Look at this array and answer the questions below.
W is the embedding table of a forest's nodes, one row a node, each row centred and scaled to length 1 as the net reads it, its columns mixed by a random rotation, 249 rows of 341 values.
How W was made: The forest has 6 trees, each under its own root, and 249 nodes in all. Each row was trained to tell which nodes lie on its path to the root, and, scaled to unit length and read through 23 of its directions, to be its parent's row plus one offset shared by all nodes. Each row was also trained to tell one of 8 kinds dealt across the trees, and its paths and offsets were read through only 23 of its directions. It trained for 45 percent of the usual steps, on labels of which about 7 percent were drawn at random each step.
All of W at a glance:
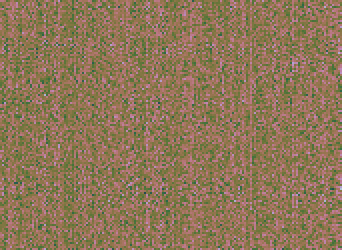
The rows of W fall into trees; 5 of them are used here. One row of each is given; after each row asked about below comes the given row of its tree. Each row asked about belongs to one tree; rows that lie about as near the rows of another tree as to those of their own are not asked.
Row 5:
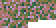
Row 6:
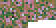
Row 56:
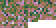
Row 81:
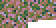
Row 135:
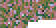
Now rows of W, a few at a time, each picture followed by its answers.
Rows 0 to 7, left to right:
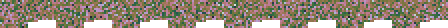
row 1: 5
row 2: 135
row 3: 5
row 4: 135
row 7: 6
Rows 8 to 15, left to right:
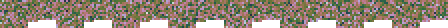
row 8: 135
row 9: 56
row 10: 135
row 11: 5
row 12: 5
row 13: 6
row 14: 56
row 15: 5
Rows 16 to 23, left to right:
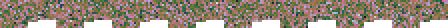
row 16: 135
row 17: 56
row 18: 5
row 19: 56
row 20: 135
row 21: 81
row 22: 5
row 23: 56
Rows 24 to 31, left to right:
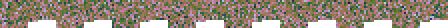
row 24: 5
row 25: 56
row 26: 81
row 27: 6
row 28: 6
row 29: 135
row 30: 56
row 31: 135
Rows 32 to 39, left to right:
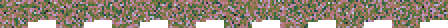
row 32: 135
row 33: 5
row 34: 135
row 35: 5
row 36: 6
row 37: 56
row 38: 135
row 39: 5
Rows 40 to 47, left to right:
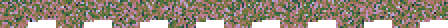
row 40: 135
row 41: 5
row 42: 56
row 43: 81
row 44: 56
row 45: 56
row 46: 135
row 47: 5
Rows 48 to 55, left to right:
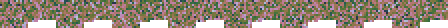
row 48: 5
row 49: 56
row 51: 135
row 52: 5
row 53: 135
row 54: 6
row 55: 56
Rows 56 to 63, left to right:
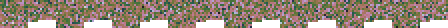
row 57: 81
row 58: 5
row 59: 81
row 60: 81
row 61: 135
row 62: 56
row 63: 81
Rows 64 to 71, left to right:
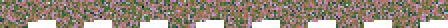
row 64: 81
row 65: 5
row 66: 5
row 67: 81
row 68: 6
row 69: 6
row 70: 81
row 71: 81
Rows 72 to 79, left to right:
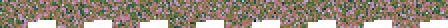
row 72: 81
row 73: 5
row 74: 5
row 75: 81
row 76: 135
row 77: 56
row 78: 56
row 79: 56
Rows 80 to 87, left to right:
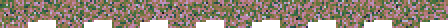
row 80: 56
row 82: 81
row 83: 5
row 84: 56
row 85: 6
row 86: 56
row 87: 56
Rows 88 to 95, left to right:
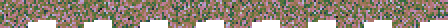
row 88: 6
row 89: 56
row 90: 6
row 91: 56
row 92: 5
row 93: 56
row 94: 6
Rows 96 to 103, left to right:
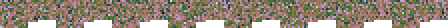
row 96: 56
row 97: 6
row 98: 6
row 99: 81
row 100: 56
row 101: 56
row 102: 81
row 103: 6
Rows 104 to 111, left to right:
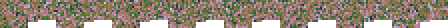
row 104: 81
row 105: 5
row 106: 135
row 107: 56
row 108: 56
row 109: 6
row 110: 135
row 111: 5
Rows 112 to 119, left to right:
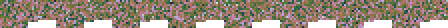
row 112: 56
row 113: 135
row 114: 135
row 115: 81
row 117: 135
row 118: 135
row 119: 6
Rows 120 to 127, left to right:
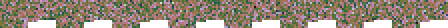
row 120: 6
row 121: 6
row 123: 56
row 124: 5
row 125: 5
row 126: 56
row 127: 81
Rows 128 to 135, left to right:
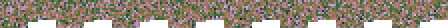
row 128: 81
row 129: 56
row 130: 135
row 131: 56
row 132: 6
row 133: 135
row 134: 81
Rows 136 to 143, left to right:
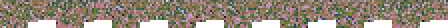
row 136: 5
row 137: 56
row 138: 6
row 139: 56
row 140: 6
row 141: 81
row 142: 81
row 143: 56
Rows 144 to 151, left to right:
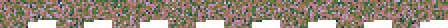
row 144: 6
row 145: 56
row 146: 56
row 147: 5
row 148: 56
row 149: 5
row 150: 81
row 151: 135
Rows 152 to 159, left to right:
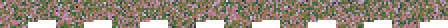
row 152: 135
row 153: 81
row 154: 6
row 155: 81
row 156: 81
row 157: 5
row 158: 56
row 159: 5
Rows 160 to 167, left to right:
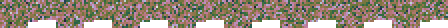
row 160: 135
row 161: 56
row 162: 6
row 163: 5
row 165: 5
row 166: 135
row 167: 135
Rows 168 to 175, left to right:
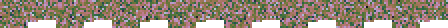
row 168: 6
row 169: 135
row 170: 56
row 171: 6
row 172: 6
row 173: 81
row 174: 5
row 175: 6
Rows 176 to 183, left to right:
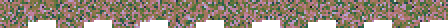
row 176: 135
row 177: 81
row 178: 135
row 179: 56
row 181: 56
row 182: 81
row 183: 81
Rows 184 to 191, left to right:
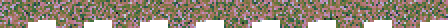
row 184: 5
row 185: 5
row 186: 135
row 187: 135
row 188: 81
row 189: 81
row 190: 6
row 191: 135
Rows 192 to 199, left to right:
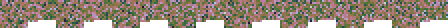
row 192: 135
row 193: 135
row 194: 56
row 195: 81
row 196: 81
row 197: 135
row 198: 81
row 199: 6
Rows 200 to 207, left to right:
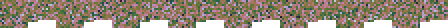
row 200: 81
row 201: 135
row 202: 56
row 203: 56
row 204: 56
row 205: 6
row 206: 6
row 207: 5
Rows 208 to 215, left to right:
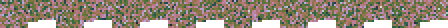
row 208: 56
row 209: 6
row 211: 135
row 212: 135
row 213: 5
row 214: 6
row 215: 81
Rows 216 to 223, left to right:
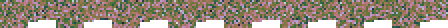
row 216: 56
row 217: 81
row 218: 56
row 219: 56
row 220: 81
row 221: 135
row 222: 56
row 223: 81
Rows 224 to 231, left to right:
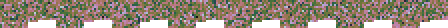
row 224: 135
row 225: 135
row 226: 135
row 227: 5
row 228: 56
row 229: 5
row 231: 56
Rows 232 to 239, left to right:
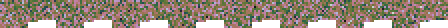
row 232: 56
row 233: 6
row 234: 135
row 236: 5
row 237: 135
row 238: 56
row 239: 81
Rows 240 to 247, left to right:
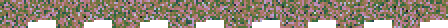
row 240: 6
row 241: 6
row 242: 6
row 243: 56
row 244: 6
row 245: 56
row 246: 135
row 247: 5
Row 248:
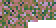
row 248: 6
